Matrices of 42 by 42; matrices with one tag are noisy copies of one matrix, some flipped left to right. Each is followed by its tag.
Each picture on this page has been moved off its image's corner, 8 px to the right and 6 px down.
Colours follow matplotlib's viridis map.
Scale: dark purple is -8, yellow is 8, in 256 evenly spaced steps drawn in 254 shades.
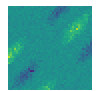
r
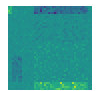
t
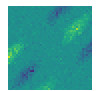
r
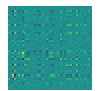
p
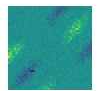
r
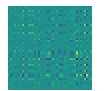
p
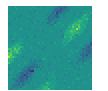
r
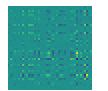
p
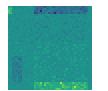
t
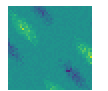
r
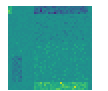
t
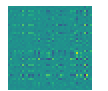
p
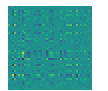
p
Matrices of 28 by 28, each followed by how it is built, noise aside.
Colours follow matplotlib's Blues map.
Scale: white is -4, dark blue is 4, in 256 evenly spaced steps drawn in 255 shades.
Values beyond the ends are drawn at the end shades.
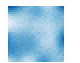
smooth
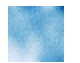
smooth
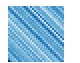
Toeplitz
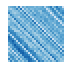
Toeplitz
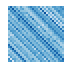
Toeplitz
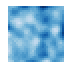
smooth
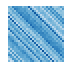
Toeplitz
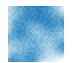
smooth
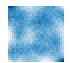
smooth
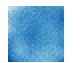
smooth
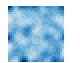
smooth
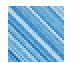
Toeplitz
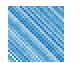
Toeplitz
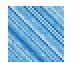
Toeplitz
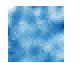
smooth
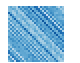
Toeplitz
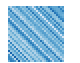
Toeplitz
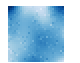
smooth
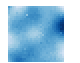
smooth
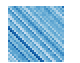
Toeplitz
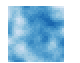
smooth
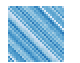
Toeplitz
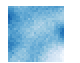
smooth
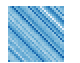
Toeplitz
